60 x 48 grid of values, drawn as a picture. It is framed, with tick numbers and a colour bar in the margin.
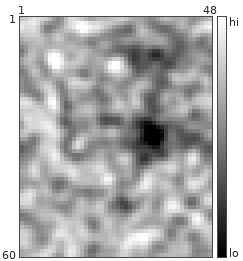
Dips: two. Mirror symmetry: none. Lone odd cells: none. Grain: blotchy. Ninth with the lowest average: middle right.
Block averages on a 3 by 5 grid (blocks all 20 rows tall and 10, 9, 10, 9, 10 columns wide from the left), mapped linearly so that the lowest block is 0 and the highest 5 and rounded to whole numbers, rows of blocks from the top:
44313 | 53303 | 44454
